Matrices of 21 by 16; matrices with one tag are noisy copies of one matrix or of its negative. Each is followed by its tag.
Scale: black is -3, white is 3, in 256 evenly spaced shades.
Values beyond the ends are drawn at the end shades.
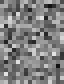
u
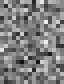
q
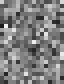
u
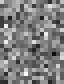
u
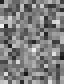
u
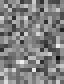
q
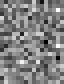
q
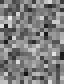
u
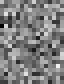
u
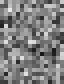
u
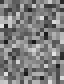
u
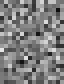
q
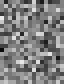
q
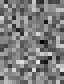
q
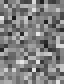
q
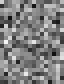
u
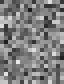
u
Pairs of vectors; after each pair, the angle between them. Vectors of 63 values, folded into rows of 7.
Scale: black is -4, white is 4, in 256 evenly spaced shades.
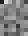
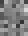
partly aligned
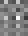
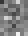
partly aligned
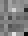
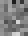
partly aligned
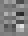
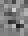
partly opposed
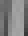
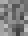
partly opposed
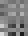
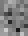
orthogonal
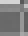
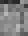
nearly opposite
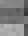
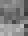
nearly parallel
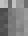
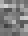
partly aligned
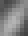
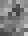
partly opposed
